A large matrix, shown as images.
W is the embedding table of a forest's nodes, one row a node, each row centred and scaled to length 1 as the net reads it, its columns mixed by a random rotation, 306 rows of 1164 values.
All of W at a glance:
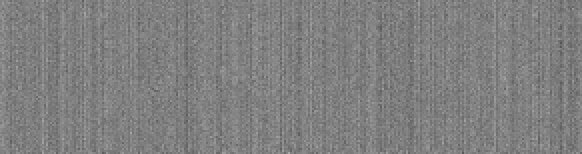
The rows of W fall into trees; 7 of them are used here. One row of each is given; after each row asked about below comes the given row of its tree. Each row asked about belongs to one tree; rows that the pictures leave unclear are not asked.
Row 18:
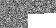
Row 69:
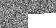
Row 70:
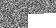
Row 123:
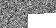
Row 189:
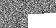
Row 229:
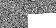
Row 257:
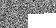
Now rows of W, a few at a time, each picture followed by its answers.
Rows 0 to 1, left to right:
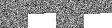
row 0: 70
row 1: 123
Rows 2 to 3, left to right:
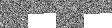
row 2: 189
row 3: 229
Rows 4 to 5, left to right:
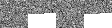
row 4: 18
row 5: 70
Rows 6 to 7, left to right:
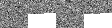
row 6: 257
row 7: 18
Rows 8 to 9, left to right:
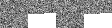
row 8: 18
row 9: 229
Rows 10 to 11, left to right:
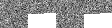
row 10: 257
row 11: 189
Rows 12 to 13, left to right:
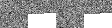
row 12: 229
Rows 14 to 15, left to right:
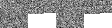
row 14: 229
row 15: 70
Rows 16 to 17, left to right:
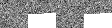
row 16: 69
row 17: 257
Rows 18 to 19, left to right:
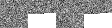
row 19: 69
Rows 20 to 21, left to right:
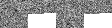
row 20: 123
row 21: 70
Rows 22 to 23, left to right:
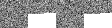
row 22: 257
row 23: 18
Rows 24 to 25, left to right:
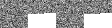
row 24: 257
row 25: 18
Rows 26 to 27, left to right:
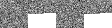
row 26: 229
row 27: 189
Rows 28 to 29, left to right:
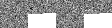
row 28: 229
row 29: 229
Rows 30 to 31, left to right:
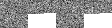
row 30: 257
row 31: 229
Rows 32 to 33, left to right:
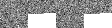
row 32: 70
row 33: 257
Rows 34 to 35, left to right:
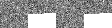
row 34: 229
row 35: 229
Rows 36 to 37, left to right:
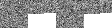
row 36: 257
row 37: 123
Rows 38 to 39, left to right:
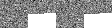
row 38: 257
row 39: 189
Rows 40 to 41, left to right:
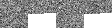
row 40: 229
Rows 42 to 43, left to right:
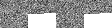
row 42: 69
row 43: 189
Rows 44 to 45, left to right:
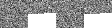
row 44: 257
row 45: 70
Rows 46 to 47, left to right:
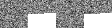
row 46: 257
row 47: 18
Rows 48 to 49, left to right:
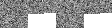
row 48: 257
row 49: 123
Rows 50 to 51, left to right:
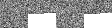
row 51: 69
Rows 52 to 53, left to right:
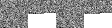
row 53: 70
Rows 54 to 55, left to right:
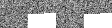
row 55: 123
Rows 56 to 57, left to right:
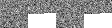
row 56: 70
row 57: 70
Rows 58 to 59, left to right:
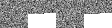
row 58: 18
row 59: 70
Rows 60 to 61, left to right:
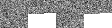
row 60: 70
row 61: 229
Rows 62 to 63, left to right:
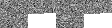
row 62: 18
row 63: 257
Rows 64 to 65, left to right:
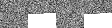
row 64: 70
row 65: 69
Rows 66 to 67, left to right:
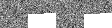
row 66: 123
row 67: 189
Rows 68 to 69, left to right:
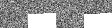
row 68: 229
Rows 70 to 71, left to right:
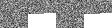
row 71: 189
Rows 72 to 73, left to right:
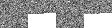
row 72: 189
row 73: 229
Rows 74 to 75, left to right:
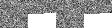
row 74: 123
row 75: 70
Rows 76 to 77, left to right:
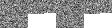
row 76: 257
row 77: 257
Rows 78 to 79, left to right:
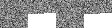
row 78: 257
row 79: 70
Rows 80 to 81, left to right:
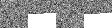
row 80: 70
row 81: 69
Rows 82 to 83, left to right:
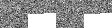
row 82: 229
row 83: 18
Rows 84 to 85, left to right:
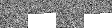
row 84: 69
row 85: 70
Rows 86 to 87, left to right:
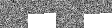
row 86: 18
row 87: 229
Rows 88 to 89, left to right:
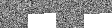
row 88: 123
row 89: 70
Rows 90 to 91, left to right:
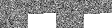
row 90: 70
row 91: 123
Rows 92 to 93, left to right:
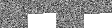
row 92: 229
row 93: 70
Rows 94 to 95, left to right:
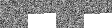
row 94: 18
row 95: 18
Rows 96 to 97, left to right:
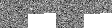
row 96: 257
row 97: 257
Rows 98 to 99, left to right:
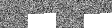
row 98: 257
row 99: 123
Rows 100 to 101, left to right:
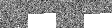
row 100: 70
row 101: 189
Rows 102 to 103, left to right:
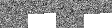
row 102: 18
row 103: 123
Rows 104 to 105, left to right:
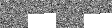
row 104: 18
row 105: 18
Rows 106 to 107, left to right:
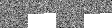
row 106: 257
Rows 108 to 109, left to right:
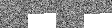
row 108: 229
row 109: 70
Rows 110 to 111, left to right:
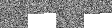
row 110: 257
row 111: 70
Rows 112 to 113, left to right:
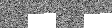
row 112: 257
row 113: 257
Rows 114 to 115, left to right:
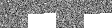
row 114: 189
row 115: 70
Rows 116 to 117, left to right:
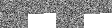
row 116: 70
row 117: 18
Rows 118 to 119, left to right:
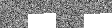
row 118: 229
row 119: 257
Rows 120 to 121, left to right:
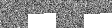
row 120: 70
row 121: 123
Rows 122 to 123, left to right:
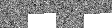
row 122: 70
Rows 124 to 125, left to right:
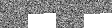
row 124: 70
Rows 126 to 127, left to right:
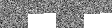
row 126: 229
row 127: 257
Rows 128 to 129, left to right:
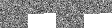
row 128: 257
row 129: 229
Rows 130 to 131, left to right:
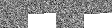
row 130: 70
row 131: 69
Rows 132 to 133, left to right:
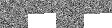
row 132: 18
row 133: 18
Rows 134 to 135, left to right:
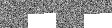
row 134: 18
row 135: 70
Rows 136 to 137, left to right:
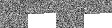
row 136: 189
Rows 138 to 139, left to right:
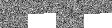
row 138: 257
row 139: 123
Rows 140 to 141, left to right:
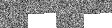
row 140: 189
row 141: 69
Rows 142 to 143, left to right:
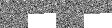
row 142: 18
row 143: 18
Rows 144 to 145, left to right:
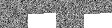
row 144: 123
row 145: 189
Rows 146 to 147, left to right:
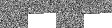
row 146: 70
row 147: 189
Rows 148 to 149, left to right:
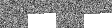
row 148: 18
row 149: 189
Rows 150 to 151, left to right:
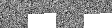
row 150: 123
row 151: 229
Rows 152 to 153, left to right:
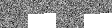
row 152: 257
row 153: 18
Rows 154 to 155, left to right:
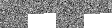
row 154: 257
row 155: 18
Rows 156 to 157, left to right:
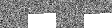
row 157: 189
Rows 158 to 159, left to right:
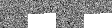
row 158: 257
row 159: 257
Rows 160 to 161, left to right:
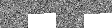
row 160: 69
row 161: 189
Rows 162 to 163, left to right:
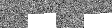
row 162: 257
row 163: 69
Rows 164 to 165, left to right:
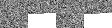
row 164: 70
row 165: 69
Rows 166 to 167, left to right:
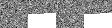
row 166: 123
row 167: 69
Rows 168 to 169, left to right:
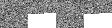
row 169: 229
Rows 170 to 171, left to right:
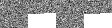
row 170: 257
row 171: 18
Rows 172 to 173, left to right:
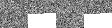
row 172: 229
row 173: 69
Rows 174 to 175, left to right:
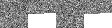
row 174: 189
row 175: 189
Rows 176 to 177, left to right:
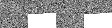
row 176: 229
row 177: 69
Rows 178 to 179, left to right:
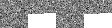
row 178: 229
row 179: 229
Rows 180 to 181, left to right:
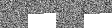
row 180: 70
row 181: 70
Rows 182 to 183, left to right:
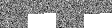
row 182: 257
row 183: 70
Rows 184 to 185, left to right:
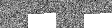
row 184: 69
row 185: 189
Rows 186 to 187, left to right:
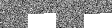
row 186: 257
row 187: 70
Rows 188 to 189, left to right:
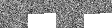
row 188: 123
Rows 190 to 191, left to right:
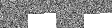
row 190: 70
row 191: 69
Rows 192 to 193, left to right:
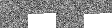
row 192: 229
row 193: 229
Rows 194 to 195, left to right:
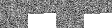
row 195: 18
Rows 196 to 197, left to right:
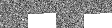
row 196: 189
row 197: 69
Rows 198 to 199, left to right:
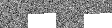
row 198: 123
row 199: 229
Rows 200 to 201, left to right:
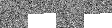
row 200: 229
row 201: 70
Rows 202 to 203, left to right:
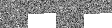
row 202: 70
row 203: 229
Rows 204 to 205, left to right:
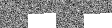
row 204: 229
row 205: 18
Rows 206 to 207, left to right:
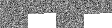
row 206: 18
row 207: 229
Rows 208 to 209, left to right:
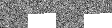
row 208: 257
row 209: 229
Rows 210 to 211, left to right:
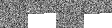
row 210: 189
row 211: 70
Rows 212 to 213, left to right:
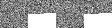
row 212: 70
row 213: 229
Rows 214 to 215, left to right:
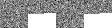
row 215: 229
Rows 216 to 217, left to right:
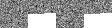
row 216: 18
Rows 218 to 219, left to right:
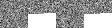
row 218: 70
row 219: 257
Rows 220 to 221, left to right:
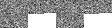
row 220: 70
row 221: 229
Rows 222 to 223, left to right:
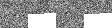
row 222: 69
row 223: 229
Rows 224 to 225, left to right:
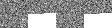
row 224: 189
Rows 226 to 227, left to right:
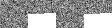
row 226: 18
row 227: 229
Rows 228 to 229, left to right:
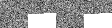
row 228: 229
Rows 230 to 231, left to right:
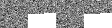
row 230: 257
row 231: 18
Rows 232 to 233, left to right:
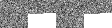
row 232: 229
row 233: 189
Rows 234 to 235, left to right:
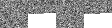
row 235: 18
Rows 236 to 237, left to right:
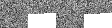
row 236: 257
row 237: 123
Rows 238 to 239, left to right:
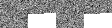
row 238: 123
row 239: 18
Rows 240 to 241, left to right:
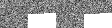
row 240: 257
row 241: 189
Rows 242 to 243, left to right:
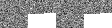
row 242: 257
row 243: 257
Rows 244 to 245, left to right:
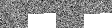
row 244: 70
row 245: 257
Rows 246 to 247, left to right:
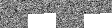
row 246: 123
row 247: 18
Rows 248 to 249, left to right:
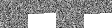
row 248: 189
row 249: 70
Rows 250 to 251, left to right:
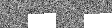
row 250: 123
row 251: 229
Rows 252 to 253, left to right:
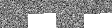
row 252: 229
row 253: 69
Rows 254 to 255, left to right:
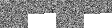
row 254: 18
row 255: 18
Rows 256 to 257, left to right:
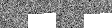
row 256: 69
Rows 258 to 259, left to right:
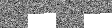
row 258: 257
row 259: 18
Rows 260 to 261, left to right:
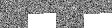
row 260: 70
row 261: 229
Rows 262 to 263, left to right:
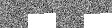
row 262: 18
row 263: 257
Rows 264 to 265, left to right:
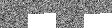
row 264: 257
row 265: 257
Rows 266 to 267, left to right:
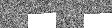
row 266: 69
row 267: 70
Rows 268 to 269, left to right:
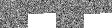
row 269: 257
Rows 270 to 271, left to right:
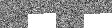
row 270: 229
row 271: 257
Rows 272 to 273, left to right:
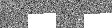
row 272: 229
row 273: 189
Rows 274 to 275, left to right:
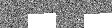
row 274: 18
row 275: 189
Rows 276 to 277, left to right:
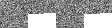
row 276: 229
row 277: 257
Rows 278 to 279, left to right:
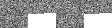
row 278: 257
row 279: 229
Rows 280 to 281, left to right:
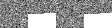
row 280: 189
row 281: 123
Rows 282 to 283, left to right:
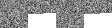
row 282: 70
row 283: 18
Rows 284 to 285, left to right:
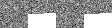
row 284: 229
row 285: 189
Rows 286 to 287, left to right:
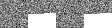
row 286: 189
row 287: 257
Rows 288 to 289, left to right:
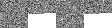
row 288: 70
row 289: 229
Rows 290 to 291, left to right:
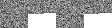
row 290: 70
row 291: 229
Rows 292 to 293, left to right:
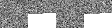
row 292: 229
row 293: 70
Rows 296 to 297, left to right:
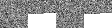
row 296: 70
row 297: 70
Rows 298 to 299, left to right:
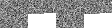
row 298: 18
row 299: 70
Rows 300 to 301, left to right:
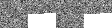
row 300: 123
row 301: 257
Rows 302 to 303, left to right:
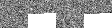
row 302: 257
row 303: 70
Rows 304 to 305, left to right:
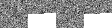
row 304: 123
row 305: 18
